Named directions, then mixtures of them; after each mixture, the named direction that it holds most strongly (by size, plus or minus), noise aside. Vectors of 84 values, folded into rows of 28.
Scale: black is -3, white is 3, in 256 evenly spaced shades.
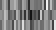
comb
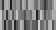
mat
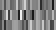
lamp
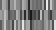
comb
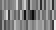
lamp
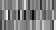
lamp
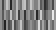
mat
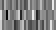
lamp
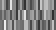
mat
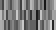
mat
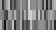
comb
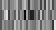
comb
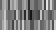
comb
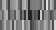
comb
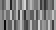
mat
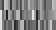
mat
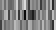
lamp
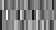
lamp
